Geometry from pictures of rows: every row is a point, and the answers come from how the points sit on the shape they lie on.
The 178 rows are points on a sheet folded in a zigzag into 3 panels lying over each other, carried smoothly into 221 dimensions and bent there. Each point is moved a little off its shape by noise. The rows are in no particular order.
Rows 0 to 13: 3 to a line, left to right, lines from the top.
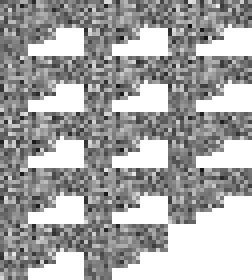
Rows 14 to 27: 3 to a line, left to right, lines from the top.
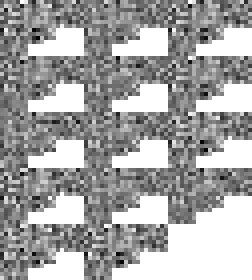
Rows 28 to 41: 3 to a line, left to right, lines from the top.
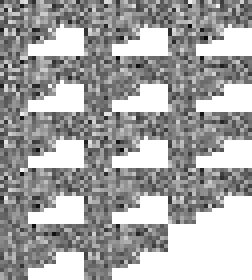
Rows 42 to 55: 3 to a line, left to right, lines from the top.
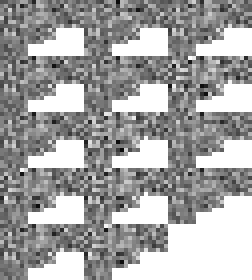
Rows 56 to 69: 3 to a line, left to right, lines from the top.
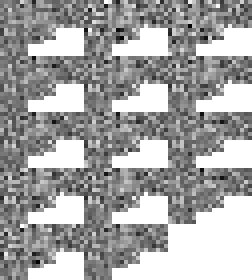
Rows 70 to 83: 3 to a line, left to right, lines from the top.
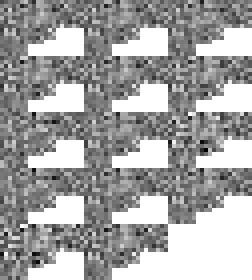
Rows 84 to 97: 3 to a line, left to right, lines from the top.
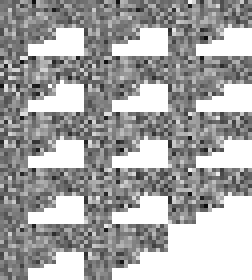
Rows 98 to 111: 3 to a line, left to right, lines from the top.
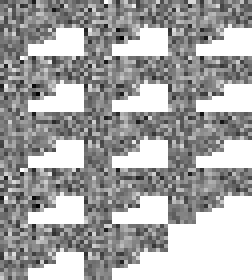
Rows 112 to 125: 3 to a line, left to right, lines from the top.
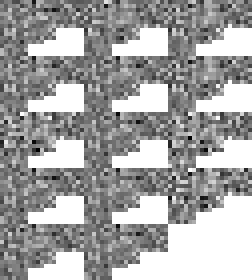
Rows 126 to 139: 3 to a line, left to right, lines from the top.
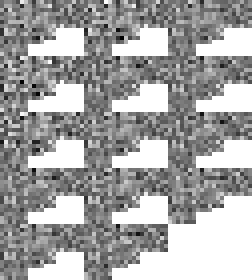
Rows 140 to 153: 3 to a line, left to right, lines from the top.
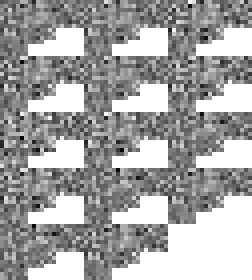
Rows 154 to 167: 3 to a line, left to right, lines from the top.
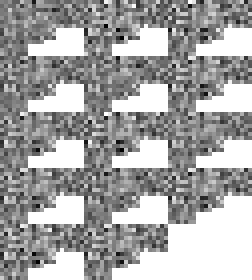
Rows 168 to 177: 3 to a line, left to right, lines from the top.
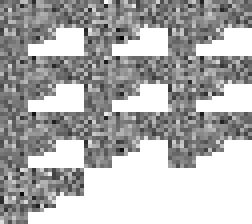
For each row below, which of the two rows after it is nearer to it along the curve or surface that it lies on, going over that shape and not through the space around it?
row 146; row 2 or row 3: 3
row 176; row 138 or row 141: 138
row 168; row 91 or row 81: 91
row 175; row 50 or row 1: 50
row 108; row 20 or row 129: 20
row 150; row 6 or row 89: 89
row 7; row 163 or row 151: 163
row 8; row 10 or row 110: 110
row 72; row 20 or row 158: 20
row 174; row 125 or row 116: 125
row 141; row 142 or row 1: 142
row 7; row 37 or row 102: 102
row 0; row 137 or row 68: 68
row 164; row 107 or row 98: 98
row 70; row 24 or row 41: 41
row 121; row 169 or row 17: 17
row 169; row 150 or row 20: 20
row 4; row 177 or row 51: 177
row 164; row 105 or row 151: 151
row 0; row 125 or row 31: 125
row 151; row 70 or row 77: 77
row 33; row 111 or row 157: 111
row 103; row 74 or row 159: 159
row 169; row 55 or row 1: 55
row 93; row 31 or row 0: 0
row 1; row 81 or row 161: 161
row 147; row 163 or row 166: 166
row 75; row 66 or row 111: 66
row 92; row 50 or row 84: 50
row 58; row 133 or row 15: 15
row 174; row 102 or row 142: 102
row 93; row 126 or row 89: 89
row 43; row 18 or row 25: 18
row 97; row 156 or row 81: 156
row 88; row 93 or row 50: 93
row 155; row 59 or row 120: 120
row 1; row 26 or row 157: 26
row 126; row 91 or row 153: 91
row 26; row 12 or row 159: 159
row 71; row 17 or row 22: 17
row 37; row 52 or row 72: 72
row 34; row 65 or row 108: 108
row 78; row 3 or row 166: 166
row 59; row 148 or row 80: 80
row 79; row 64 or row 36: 36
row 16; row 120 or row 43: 120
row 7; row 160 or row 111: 111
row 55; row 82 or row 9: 82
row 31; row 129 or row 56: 129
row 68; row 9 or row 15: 15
